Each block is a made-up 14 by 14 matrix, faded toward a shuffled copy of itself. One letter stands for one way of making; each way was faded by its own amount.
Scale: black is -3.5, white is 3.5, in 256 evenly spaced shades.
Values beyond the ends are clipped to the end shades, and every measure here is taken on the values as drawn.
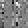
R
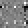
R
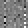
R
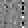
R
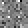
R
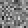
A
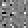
R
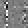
R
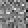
A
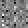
R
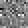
A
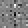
R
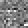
A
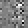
R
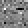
A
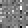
R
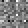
A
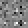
R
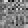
A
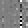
R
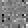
R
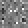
R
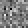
A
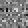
A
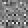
A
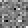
A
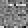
A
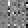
R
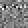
A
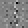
R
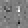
R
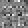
A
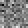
A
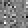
R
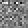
A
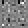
R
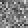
A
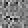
A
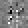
R
